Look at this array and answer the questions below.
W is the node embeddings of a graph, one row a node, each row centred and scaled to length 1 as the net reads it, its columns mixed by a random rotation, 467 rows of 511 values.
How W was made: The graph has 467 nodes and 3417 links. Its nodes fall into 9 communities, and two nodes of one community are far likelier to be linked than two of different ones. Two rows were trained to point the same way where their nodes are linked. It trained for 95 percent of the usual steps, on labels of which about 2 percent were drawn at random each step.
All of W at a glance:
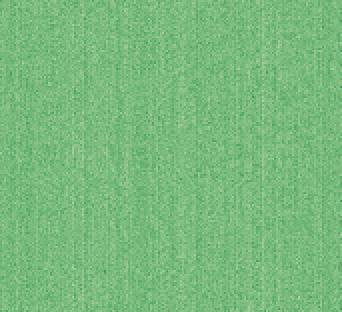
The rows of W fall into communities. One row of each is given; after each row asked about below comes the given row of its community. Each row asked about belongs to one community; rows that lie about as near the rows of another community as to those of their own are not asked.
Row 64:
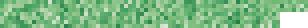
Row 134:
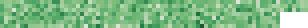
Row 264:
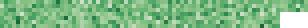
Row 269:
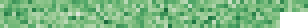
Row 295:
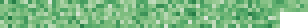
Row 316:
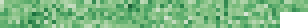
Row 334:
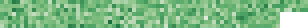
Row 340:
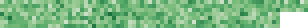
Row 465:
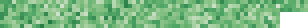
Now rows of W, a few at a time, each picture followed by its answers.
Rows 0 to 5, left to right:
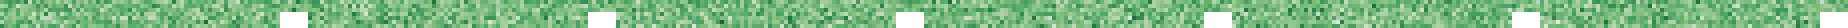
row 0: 269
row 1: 465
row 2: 269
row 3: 269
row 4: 334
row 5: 64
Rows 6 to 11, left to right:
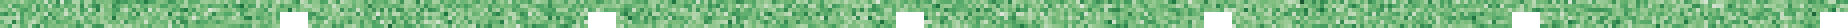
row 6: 134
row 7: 334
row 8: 264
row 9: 295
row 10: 334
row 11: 269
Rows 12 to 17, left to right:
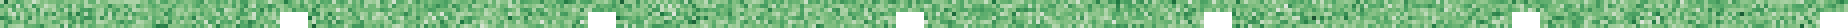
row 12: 465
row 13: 316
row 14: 465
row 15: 295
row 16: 465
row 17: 264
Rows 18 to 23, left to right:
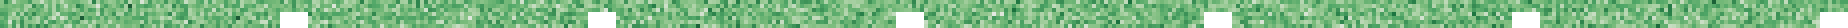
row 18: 465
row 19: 64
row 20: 340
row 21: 334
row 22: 340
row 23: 269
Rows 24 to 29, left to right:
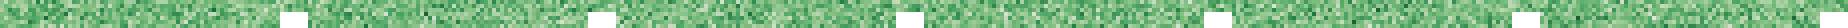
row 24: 316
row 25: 134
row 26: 64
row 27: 264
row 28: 64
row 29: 264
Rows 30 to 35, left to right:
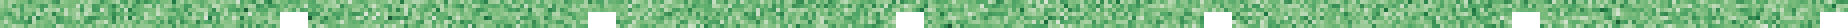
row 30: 134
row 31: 465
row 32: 334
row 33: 64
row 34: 465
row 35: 269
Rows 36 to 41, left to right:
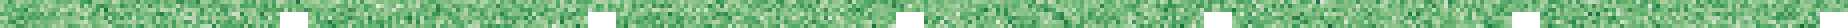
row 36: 340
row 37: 316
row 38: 134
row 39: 334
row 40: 295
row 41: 334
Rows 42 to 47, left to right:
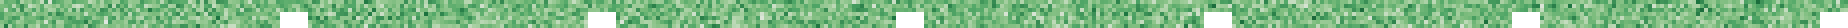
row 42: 334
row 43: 340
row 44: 134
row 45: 264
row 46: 316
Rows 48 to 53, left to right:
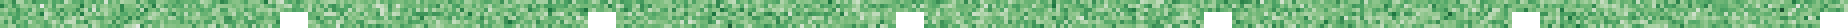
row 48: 64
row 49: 340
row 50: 264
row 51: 269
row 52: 269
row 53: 134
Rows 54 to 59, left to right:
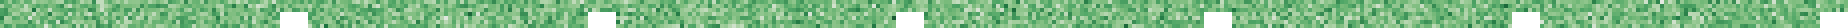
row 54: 334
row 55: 334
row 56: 134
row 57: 465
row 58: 269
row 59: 64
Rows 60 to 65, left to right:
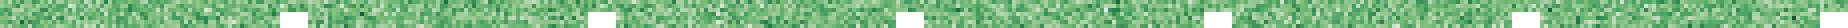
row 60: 316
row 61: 134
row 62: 264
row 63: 295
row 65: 264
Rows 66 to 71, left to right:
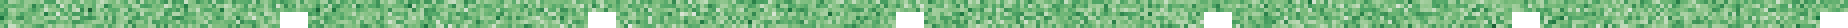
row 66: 465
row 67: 264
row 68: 134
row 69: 264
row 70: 264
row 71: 134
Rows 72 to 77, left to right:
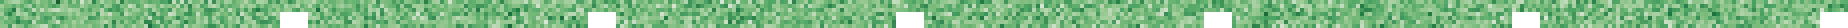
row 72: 264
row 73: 264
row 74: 64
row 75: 340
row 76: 316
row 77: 316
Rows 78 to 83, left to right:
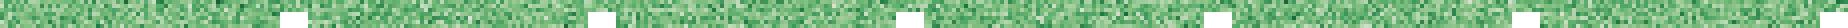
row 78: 465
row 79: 64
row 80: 134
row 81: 264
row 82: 64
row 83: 269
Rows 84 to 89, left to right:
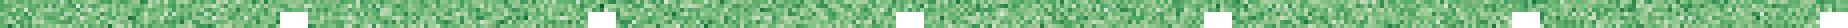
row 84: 134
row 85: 269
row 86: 334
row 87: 269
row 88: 465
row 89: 334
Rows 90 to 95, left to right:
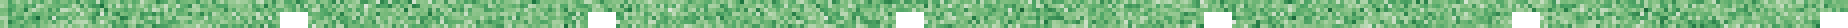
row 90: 264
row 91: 64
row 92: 465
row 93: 64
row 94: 64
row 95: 264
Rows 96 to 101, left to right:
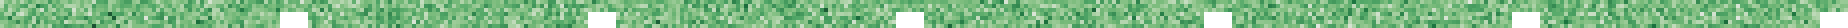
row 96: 340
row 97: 334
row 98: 269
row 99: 264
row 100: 134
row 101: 295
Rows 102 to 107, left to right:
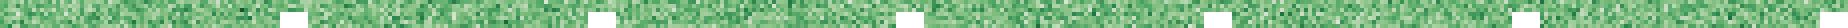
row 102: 134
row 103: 134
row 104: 64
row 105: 264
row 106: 334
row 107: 295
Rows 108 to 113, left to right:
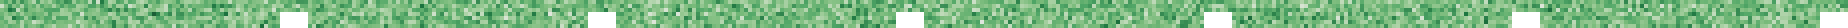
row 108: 264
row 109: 264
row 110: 334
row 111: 334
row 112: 316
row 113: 264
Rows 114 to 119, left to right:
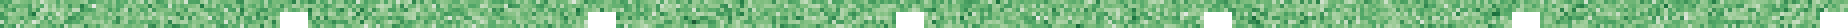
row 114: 465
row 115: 295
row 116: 465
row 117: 269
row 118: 295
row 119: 134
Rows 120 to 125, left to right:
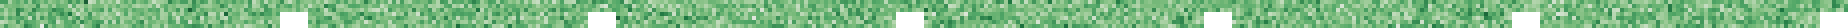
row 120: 295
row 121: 264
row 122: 465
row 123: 295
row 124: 295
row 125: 340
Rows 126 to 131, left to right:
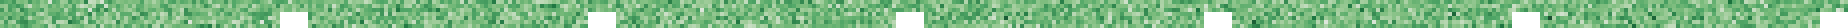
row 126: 295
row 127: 334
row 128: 64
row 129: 316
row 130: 316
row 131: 340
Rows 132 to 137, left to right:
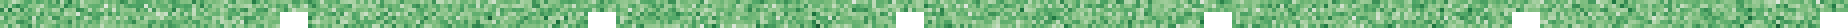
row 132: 134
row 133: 465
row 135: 64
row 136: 134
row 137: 269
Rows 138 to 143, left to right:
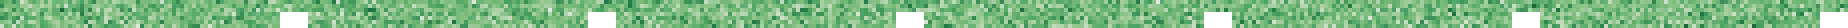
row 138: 334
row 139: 269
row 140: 295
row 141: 64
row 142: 316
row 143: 340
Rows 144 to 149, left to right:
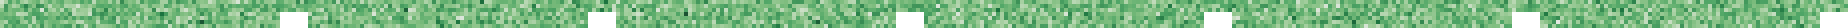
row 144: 340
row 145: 134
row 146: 340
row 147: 334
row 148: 64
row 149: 334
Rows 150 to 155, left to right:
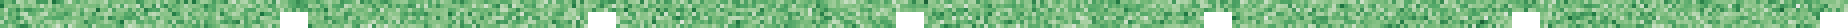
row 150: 64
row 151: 269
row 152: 269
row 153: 64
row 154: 465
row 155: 134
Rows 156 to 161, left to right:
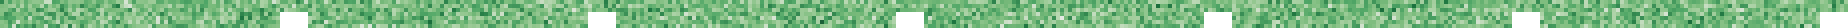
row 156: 334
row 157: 64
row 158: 269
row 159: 334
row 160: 316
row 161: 264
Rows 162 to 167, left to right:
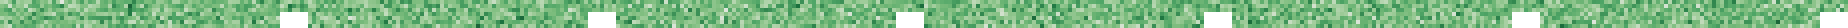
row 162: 316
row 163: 269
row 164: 334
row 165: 269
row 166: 295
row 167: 64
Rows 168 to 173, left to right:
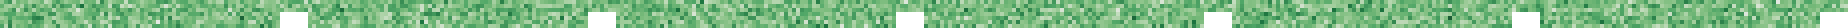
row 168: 264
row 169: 264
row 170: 295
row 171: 269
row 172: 316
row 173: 134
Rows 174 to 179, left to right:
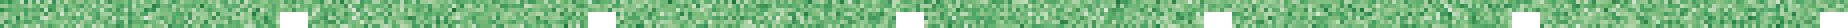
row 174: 269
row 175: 64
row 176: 64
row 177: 295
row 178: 334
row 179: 269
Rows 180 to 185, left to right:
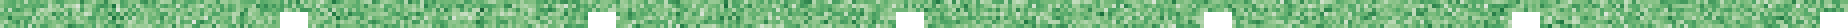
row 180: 340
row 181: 134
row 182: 64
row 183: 295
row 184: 295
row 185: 134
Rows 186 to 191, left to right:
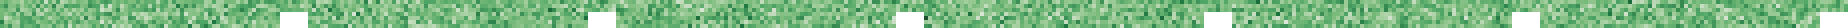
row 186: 134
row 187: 134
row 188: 316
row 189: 465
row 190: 269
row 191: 340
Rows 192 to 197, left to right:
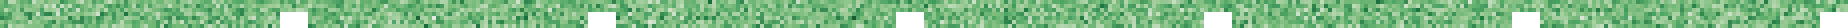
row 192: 465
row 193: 269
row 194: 465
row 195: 334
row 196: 134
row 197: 269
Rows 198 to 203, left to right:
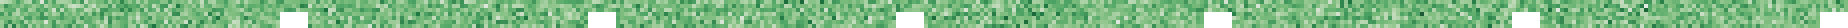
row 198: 316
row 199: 269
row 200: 334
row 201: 340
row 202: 64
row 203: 264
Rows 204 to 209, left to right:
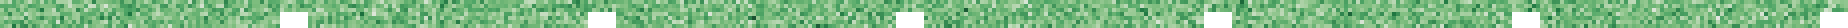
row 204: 316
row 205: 134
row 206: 295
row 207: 316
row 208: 340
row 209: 295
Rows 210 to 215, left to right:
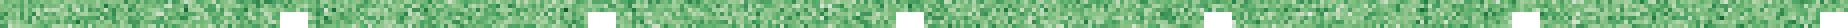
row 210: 465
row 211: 264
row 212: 269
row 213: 334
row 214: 295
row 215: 465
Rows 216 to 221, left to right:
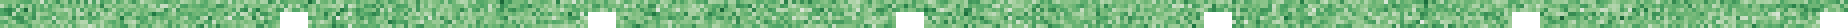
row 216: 264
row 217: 295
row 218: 340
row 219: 316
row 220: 295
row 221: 340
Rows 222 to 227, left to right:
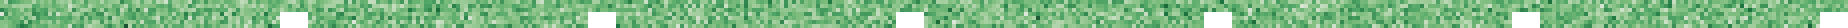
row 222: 316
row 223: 316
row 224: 269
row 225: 340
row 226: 316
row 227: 269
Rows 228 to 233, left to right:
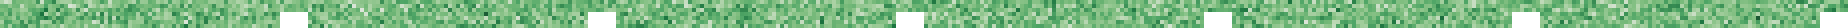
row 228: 316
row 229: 465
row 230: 316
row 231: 269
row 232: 264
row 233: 316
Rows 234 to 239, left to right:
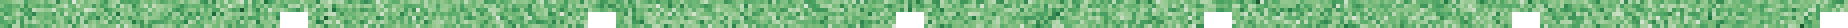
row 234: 134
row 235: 340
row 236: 269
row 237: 64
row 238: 269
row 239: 264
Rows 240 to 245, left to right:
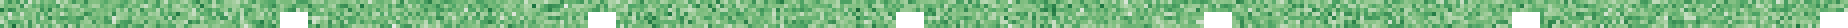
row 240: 269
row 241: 134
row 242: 134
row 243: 316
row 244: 264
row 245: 134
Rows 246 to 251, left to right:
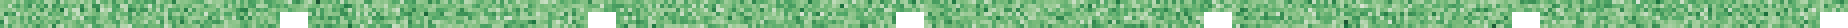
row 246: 134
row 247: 340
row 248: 134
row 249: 295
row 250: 264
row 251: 264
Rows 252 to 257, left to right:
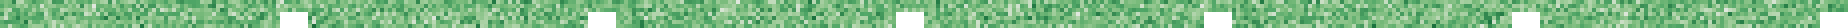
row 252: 64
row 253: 334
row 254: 295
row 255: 64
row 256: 295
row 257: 340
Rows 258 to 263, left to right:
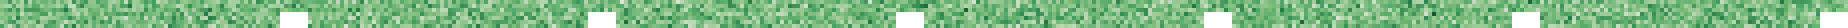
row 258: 269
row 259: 269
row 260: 316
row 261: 64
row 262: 264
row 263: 465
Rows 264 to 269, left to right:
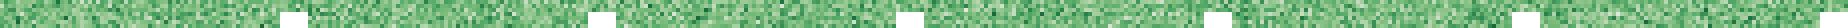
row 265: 134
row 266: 465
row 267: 340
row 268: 334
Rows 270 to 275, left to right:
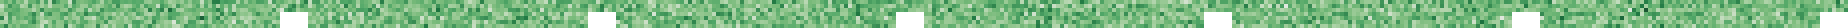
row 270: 316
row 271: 269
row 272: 465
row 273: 264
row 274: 465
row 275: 340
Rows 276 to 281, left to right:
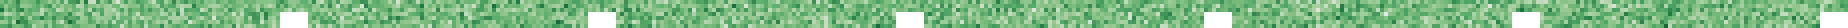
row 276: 295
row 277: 465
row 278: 334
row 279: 334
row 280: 316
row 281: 316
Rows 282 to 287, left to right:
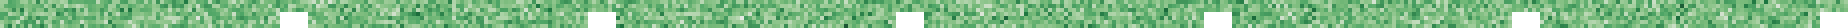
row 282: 334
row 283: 340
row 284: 269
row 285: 465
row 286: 465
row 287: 64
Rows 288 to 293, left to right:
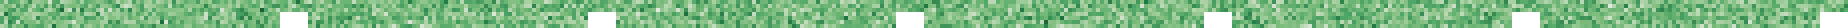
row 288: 334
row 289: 134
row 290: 340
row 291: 64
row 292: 64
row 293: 316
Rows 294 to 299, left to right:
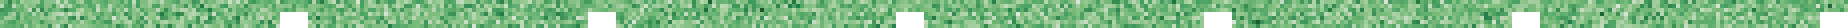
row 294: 269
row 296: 334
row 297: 295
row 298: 295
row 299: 340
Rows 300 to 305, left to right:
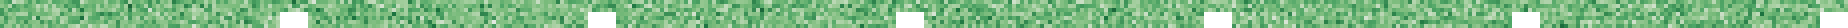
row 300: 465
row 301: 316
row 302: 334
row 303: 295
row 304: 269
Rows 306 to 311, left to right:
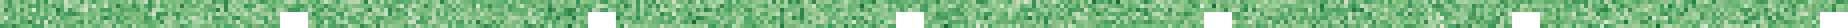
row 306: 316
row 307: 334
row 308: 465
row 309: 64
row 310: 334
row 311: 269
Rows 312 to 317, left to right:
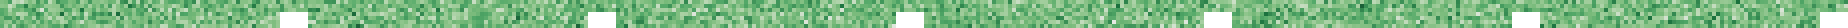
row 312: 340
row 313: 269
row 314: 134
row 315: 295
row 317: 269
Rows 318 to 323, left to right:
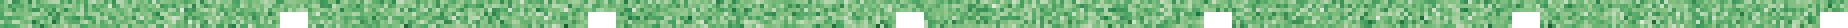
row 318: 295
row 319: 295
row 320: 264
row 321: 316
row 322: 134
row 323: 264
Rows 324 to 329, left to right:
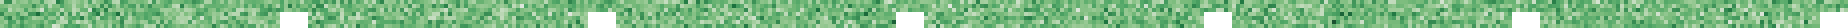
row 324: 340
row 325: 269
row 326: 334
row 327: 64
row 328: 340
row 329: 295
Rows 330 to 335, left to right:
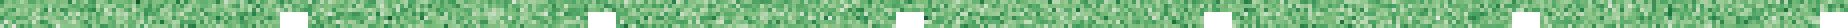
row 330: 334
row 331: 340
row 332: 134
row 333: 465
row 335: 316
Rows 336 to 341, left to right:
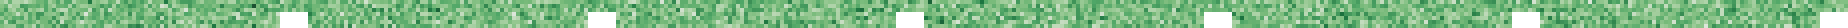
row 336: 340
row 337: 334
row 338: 134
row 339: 465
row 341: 295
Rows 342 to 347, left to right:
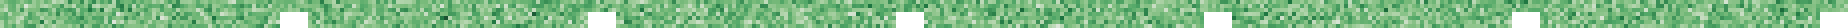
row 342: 334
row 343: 295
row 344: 340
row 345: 64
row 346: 465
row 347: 465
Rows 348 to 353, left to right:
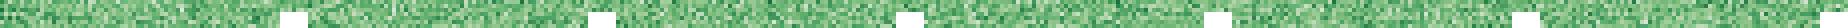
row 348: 295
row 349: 64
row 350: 264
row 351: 64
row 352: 134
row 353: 334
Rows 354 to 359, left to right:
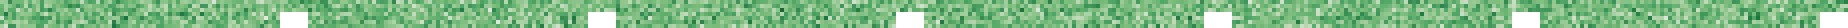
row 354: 264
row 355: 295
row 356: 134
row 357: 295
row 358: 64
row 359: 269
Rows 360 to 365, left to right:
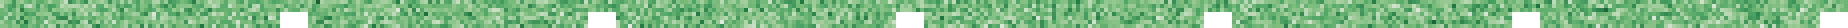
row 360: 295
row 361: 340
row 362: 334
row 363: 269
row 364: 340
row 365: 269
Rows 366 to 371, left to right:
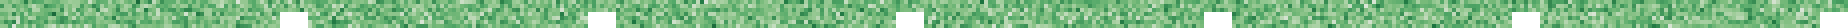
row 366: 134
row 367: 295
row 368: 295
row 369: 134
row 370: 465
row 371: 269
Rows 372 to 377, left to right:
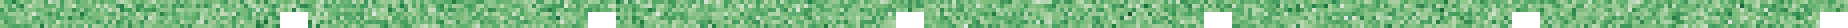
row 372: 334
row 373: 134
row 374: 295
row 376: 269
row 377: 295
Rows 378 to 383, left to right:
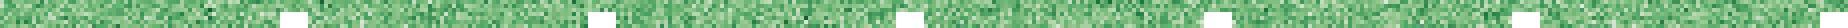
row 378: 269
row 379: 64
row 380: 295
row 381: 334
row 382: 295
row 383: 64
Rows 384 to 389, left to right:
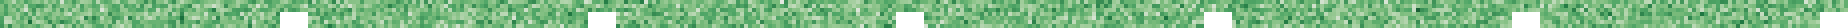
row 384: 134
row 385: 64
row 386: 269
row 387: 334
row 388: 295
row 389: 340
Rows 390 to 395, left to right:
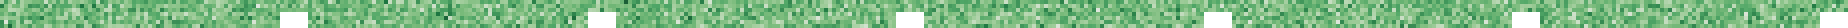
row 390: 134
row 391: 295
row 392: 295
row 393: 264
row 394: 334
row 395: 334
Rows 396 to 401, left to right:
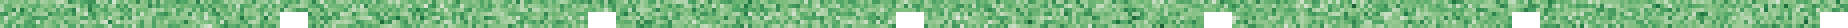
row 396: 334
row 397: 465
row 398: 316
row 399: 269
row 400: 64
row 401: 334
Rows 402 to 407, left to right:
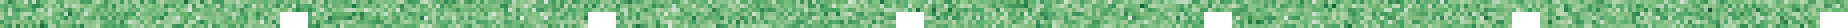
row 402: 340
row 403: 134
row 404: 64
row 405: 264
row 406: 264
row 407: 264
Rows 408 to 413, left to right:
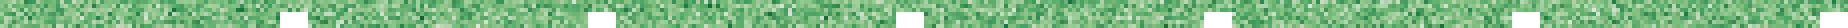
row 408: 134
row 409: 340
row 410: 264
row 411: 134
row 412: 295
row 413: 465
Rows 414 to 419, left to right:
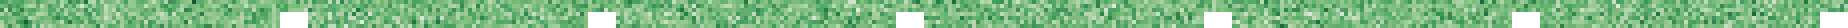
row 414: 295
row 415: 269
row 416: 269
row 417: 295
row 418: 269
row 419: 340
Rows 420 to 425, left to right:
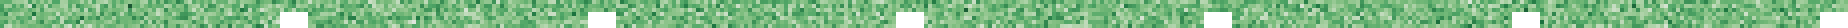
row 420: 465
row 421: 316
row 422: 264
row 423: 64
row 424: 269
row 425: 134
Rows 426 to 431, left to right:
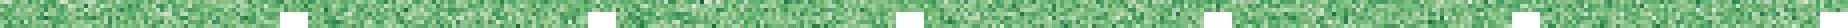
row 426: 316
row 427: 295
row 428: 295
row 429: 269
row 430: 134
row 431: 264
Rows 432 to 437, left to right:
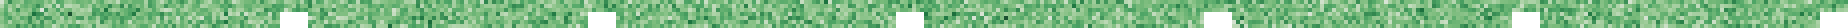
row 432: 340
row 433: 64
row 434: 465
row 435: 465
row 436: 295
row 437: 295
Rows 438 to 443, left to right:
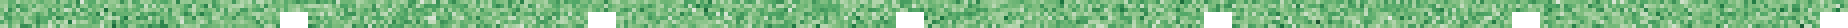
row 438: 264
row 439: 269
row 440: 264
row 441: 316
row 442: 269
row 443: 264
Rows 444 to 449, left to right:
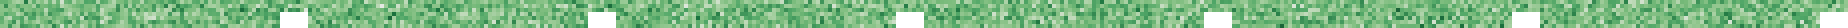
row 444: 134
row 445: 316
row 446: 316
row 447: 264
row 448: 269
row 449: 295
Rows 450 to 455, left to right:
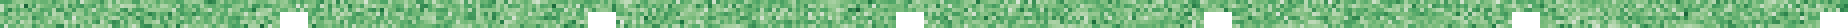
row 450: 264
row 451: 334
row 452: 134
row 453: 64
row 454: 264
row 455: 64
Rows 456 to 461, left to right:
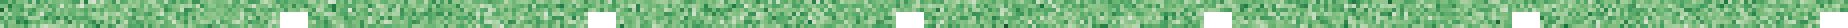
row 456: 295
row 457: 340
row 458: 334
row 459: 334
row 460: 264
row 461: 334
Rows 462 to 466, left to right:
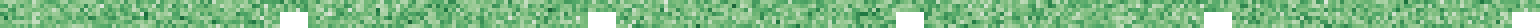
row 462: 465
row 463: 340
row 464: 334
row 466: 295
